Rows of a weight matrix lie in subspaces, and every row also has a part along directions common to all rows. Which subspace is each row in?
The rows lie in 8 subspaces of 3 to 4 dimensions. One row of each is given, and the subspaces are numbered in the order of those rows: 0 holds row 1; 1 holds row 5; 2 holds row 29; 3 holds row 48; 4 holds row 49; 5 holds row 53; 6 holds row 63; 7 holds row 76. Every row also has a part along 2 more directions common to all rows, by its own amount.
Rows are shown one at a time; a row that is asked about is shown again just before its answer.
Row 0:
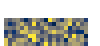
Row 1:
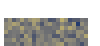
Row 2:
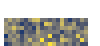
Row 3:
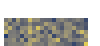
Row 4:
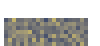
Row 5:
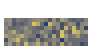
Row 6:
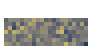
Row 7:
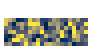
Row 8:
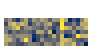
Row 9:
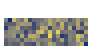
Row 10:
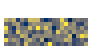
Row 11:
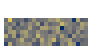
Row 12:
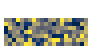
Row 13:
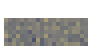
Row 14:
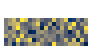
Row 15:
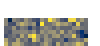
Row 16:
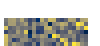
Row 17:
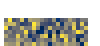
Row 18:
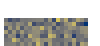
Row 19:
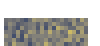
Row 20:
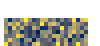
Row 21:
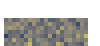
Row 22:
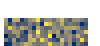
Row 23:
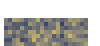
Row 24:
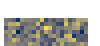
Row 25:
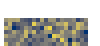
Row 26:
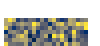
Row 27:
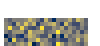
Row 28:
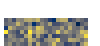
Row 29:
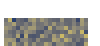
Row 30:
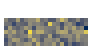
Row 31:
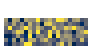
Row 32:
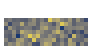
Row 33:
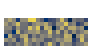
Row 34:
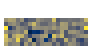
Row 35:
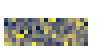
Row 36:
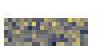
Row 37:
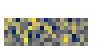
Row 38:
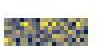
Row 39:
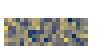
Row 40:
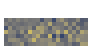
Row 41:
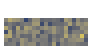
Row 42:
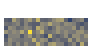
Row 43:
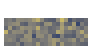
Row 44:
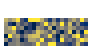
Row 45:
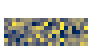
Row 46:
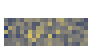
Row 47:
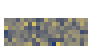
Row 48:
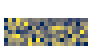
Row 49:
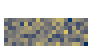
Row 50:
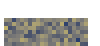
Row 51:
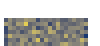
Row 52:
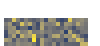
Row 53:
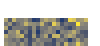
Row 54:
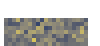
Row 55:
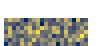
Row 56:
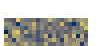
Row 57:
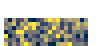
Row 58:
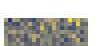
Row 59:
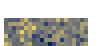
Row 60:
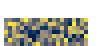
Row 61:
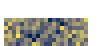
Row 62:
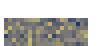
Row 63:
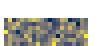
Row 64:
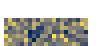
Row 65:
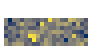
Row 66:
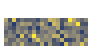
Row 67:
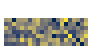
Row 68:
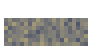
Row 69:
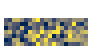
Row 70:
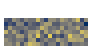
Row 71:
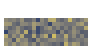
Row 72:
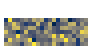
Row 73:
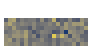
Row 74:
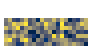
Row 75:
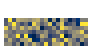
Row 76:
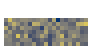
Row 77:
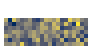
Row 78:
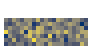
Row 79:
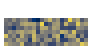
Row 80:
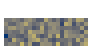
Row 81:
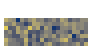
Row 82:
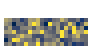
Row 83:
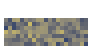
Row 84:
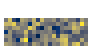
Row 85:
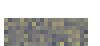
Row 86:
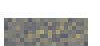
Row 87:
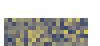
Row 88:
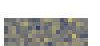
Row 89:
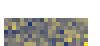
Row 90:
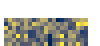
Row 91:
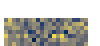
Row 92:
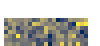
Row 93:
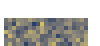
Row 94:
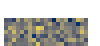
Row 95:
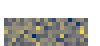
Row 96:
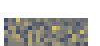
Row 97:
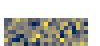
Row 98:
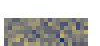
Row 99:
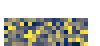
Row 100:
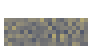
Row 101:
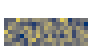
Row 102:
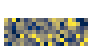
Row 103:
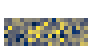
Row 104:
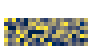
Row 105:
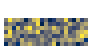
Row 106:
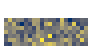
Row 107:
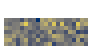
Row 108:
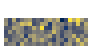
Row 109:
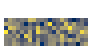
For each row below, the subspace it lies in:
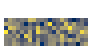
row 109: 4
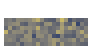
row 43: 0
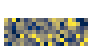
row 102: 7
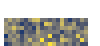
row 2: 6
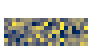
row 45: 1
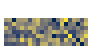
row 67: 4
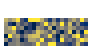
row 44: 6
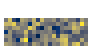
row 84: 3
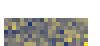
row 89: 0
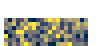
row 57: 6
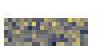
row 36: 0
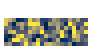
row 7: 1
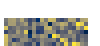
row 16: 1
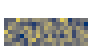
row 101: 1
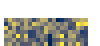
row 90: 7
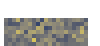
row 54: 7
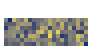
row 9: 2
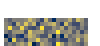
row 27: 0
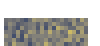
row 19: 2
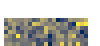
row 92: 7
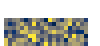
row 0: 5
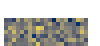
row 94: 7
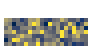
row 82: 1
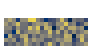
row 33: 3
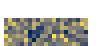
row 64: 2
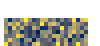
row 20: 5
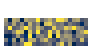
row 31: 6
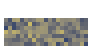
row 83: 0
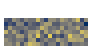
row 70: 0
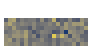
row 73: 4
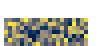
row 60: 5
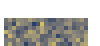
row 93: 6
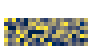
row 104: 3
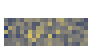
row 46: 5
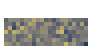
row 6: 0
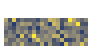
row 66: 7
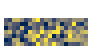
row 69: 2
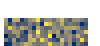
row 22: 6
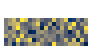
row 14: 2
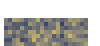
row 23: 2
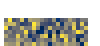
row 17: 2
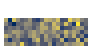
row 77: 4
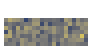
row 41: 5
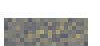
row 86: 2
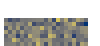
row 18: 7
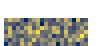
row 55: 5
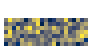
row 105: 5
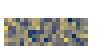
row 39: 3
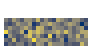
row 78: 7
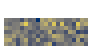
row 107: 2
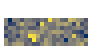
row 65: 5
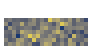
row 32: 5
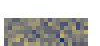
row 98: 1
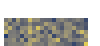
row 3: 2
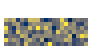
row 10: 3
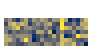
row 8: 2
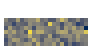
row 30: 1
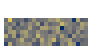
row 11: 5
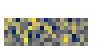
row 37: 3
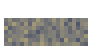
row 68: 4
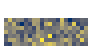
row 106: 6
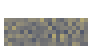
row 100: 6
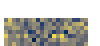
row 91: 4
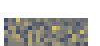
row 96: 3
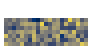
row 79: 6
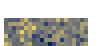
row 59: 6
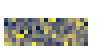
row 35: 0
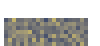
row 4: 4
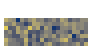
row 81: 3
